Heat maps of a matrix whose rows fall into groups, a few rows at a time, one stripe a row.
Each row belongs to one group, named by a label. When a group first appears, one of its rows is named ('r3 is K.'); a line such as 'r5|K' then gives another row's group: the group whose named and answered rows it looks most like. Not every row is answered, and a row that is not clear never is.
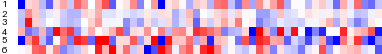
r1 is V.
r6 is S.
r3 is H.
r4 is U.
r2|H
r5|V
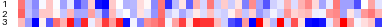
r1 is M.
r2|M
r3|U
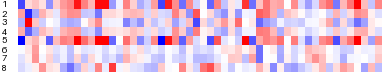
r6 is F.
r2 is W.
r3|H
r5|V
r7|F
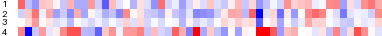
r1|M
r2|F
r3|F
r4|W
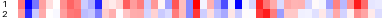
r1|W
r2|W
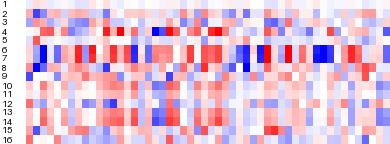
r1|H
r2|W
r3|H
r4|S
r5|H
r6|U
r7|U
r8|W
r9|V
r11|S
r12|M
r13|S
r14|S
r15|W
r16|M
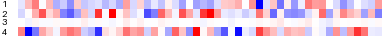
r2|S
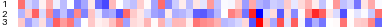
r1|M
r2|F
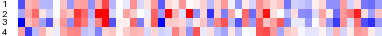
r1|V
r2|V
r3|V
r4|W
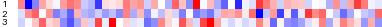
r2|F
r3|S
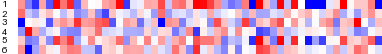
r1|U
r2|M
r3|V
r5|U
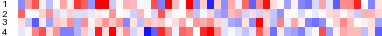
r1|V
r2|M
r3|U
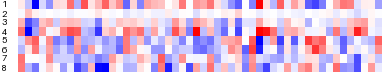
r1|U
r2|H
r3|W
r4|W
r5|F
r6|F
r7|M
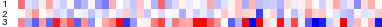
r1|M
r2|F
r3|U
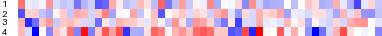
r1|M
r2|V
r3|W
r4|U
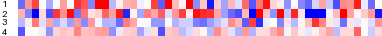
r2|U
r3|F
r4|V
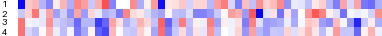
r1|V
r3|M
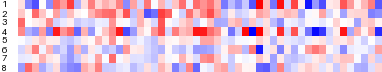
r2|S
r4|U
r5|S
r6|F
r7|S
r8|H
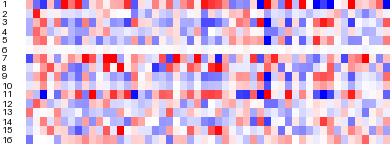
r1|U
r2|H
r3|F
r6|H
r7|V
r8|S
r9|F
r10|F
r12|H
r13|M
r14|F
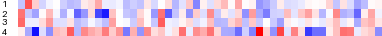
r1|H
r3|M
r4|U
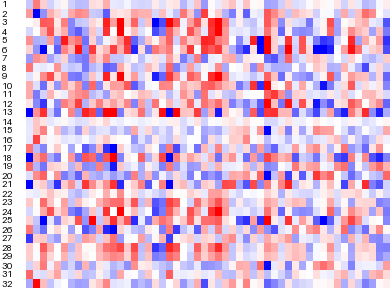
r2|W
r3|S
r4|S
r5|U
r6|U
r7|H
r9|S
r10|U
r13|V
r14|H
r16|H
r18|V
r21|V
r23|S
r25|U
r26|M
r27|V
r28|S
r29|S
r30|F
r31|M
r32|H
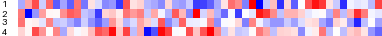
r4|S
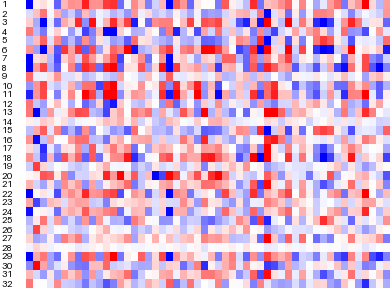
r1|V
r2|F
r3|U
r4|M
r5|F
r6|U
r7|V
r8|V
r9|M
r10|V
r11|V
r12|M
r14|S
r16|W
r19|H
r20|S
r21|U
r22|V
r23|W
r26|H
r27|U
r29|V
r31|U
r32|M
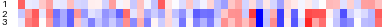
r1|M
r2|F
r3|F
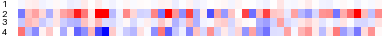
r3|H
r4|M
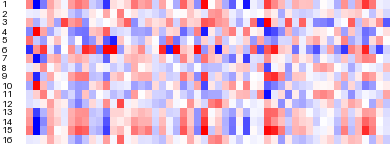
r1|W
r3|U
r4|H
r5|M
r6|V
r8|F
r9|W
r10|H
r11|F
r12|S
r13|W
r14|W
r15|W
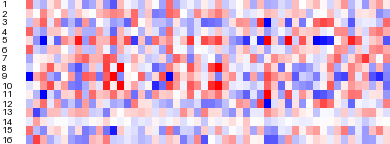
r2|S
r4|M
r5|U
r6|M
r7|V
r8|S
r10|S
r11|U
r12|F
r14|H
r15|M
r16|H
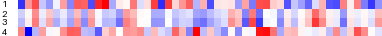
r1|V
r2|F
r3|F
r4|W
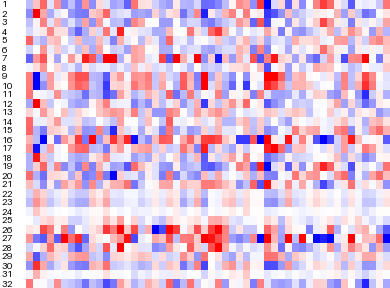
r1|F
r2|H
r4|S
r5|M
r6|F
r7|V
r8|F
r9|W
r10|W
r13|S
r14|M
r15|M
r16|U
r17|W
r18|H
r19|F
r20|M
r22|H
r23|H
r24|H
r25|S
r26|S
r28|S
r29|W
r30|H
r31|H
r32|M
